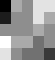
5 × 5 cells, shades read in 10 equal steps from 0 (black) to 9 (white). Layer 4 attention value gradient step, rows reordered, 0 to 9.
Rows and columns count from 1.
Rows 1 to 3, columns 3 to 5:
5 8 8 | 5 8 6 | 5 6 5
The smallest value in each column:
0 5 4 4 2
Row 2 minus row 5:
-7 0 1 4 4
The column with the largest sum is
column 4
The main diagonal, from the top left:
0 5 5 4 2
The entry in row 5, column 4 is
4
